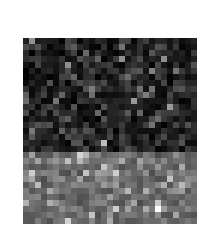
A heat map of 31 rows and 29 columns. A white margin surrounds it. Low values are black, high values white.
The bottom part is higher, past a seam about 60% of the way down. There are no regular stripes. Overall the values sit about 30% of the way up the scale.
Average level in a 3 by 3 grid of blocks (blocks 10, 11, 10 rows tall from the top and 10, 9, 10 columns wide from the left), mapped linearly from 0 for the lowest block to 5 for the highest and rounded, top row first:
000 / 111 / 555
